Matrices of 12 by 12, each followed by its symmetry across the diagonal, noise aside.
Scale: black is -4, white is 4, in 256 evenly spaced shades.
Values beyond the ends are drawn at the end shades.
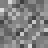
symmetric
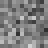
antisymmetric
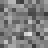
neither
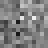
antisymmetric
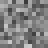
neither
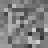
antisymmetric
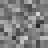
antisymmetric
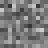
neither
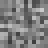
antisymmetric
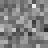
neither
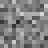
neither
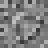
symmetric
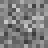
neither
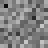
symmetric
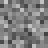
antisymmetric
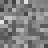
neither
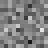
antisymmetric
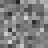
neither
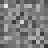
symmetric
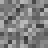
symmetric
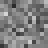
antisymmetric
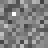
symmetric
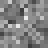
symmetric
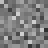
symmetric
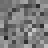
symmetric
